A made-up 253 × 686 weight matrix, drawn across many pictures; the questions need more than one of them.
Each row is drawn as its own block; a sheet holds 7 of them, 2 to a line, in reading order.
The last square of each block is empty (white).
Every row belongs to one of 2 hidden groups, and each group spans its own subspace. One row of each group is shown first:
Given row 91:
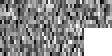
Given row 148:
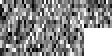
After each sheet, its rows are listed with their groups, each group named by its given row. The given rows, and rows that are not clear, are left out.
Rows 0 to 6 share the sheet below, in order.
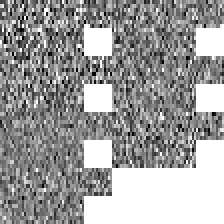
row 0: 148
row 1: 148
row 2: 148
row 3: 91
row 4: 148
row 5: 91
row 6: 148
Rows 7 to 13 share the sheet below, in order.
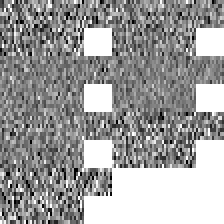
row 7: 91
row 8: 91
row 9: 148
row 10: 91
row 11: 148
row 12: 91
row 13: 91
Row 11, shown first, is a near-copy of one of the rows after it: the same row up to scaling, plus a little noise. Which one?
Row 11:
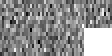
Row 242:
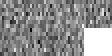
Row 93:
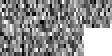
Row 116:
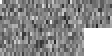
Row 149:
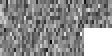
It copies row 242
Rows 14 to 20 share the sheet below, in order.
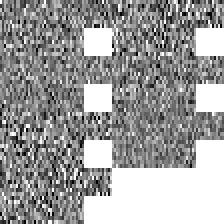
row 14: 148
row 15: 91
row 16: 148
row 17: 148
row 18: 148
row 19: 91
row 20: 91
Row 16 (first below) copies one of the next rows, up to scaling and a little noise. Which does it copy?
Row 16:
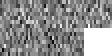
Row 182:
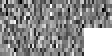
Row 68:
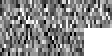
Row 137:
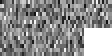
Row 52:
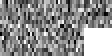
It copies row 68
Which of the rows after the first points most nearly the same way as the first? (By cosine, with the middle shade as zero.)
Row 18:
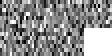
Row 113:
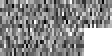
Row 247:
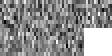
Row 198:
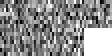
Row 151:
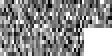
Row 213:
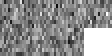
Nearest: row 247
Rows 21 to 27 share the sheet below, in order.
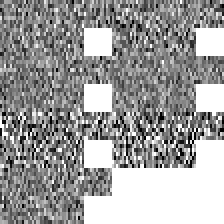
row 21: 148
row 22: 148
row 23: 91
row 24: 148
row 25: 148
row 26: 91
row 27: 148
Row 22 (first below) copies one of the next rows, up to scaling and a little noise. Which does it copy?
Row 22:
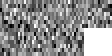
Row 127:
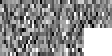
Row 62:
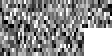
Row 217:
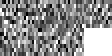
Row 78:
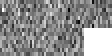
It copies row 62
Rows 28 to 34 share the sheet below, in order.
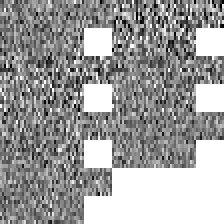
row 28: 91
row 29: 148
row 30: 91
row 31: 91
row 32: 148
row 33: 148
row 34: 91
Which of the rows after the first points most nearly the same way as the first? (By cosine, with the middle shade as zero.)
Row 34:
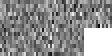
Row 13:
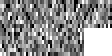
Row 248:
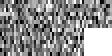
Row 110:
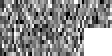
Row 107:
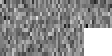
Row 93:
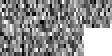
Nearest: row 13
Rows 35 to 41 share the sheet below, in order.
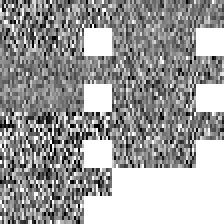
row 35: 148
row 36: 91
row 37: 148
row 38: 91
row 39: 91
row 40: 91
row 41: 91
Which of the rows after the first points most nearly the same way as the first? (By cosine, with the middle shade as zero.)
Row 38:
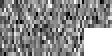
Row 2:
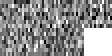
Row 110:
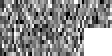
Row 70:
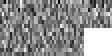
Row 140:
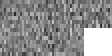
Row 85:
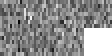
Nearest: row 110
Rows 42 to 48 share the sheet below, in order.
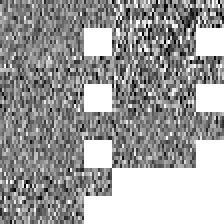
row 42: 148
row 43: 148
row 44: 91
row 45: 148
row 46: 148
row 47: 148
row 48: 148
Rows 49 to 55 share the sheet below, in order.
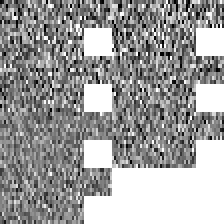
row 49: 91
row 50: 91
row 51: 91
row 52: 148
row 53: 91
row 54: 91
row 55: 91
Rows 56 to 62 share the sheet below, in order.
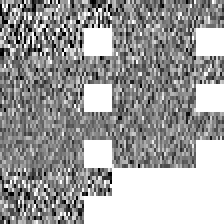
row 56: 148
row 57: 91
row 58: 91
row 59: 148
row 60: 148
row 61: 91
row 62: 148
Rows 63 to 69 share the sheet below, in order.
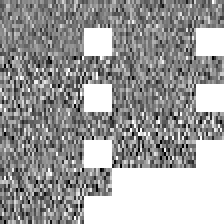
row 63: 91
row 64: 91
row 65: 91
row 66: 91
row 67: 148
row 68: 148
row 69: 91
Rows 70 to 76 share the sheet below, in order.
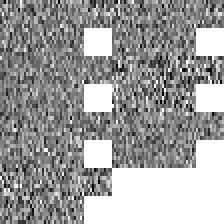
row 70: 148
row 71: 148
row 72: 148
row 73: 91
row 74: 91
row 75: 91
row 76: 148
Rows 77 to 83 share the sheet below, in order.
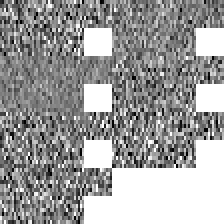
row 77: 91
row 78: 148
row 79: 91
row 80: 91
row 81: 148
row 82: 148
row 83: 91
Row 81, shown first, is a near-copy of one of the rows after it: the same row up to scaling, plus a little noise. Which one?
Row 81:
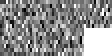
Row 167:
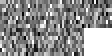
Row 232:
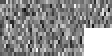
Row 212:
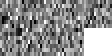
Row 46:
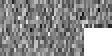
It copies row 232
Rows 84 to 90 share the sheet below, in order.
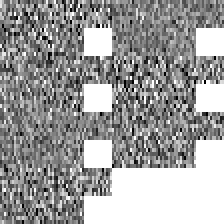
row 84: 91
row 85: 148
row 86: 91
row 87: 148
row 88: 91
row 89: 148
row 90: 148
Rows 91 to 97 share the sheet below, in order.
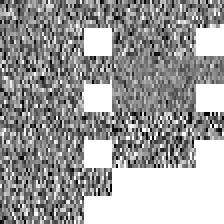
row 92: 148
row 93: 148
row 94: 148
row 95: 148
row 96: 148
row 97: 148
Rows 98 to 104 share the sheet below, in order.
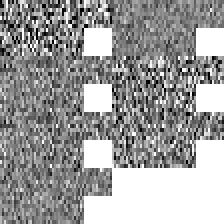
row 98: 148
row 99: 148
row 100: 91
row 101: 91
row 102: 91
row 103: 91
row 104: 91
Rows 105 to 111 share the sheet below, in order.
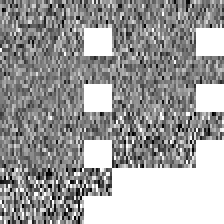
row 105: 148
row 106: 91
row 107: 148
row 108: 148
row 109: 91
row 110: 91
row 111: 91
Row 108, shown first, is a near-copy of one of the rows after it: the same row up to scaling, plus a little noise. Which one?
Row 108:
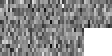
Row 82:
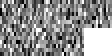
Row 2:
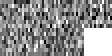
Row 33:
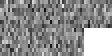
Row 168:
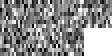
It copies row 33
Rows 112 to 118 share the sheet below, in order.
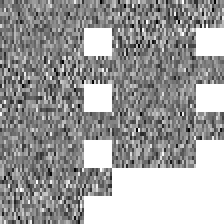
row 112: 91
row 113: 148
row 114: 148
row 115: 148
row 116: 148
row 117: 148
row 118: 91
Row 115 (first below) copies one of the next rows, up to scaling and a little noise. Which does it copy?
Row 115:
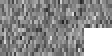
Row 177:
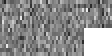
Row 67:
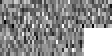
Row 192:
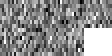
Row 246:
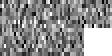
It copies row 192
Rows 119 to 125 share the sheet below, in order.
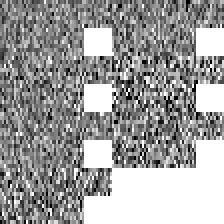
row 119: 148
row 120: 91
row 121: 91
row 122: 148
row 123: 91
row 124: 148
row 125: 91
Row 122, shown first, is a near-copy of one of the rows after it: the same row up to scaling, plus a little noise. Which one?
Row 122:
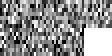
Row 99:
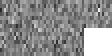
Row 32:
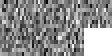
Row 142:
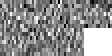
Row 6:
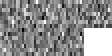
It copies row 99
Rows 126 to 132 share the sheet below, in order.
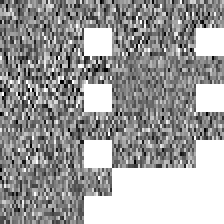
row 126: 91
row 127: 148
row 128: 148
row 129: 91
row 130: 148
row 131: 148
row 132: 148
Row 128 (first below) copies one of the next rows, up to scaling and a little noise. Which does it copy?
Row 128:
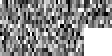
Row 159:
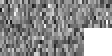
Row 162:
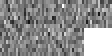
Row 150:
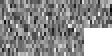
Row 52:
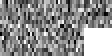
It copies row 52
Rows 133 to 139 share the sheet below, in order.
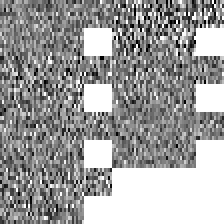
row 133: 91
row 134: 148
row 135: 91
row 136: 148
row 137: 148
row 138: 148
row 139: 148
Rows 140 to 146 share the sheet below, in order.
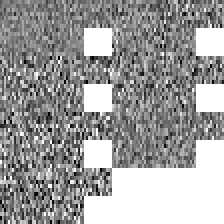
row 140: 91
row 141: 91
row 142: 148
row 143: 148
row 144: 91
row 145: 148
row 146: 91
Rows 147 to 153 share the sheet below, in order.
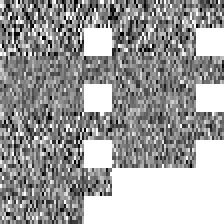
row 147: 91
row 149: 148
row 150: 148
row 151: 91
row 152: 91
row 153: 148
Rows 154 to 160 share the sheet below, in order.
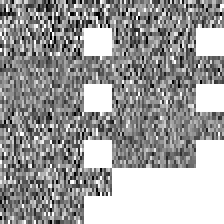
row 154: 91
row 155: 148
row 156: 91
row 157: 148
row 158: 91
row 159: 148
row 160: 91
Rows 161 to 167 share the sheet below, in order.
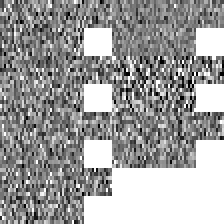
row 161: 91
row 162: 148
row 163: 91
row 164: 91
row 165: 148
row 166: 148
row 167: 148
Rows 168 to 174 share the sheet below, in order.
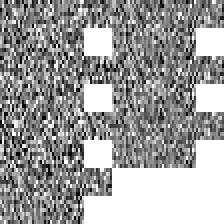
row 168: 148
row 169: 91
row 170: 148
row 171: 91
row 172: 148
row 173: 91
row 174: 91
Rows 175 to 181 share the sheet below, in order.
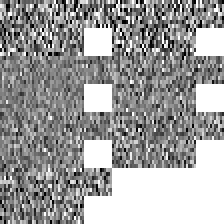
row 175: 91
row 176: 148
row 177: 148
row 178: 148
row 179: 91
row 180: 148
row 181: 91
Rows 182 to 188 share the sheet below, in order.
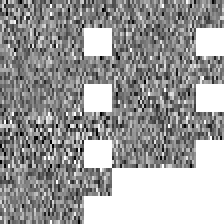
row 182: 148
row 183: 91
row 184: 91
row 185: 148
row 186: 91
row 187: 91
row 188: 91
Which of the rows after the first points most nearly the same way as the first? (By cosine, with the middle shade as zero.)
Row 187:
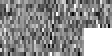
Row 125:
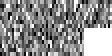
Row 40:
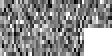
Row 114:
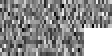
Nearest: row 125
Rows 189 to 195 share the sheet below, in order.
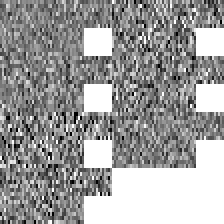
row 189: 91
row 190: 148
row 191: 148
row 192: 148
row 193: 91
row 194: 148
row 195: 91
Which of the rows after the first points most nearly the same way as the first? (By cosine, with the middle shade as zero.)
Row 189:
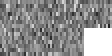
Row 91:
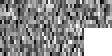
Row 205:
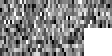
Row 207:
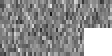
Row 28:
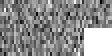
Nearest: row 207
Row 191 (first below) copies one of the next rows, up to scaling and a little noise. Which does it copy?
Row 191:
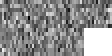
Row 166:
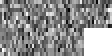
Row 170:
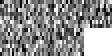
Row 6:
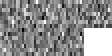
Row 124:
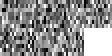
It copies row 166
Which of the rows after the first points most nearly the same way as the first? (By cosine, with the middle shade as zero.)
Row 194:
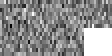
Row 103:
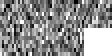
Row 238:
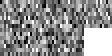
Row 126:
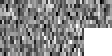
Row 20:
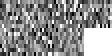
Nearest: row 103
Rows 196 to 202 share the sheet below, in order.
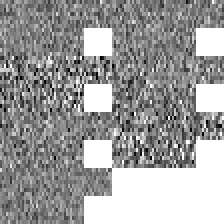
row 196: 91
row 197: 91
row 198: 91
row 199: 148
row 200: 148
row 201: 148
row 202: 148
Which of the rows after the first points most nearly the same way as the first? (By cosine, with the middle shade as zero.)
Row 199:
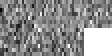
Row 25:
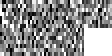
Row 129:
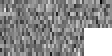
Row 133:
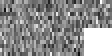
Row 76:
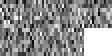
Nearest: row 76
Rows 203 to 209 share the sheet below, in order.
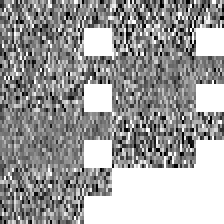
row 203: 91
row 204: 91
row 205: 148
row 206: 148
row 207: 91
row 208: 91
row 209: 91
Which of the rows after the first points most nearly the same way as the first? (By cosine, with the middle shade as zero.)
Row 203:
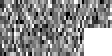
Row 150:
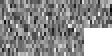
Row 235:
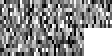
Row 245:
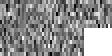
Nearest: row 235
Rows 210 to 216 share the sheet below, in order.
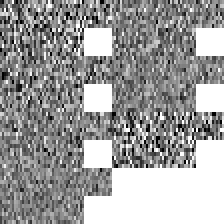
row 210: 91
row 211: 148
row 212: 148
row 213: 148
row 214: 91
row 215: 91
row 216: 91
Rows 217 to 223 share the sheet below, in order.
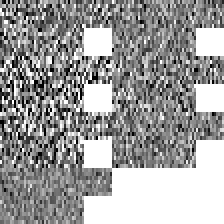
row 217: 148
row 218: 148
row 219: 91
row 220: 148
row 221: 148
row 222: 91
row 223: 148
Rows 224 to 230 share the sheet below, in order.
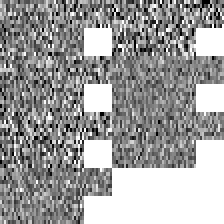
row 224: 91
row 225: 148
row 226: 91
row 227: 91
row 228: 91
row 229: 148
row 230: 91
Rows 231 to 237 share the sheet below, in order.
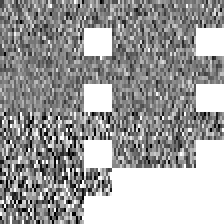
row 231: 91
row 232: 148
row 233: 91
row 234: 91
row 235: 148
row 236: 148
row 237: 148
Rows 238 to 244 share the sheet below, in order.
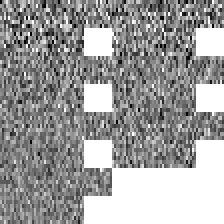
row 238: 148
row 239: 91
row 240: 148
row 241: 91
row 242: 148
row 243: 91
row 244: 91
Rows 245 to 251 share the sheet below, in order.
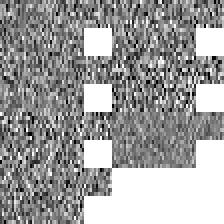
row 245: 91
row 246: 148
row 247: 148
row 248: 91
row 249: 148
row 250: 91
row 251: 91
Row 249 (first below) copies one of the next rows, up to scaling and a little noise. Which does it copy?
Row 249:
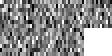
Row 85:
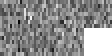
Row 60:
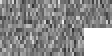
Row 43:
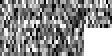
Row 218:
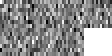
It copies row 218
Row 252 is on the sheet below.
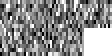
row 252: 91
